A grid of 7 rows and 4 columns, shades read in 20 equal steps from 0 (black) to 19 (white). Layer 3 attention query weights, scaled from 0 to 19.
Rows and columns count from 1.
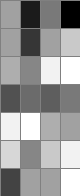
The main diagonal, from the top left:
12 4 18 9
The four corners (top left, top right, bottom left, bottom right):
12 0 5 19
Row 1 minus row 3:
-1 -8 -9 -19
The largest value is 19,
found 3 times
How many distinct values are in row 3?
4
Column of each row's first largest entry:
1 4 4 4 2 4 4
